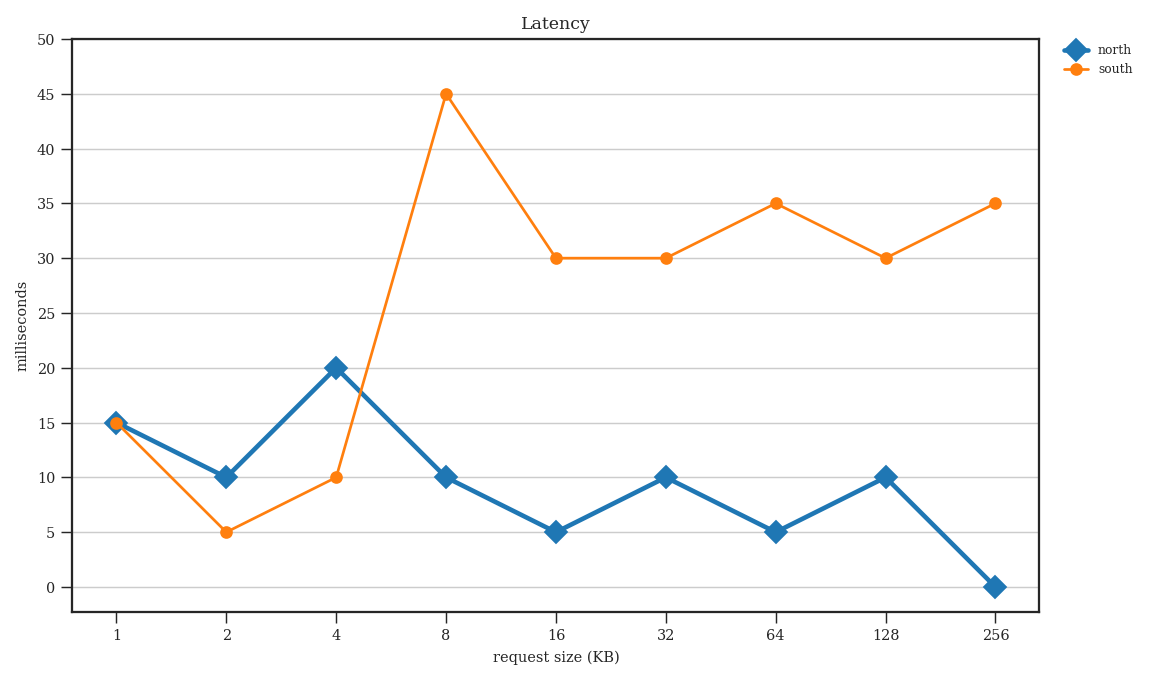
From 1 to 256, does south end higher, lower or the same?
higher
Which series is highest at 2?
north
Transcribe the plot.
Title: Latency
x-axis: request size (KB), ticks 1 2 4 8 16 32 64 128 256
y-axis: milliseconds, ticks 0 5 10 15 20 25 30 35 40 45 50
Legend: north, south
Values:
north: 15 10 20 10 5 10 5 10 0
south: 15 5 10 45 30 30 35 30 35
